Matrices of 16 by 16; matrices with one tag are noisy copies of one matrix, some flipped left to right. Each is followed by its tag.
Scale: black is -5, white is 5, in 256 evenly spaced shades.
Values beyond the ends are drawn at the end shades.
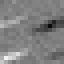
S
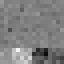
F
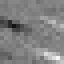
S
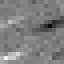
S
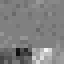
F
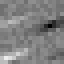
S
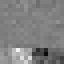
F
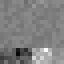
F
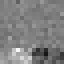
F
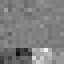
F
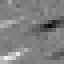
S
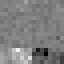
F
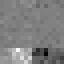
F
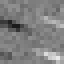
S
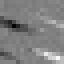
S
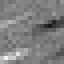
S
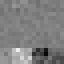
F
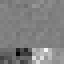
F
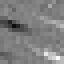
S
